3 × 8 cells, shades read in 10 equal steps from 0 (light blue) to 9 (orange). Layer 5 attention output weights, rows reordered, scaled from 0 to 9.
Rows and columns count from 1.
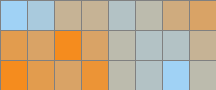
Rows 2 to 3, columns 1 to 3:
7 6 9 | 9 7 6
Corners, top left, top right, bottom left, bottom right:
0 6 9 3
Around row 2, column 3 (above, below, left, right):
4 6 6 6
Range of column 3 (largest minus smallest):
5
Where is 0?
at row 1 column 1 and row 3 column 7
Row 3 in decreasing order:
9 8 7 6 3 3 2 0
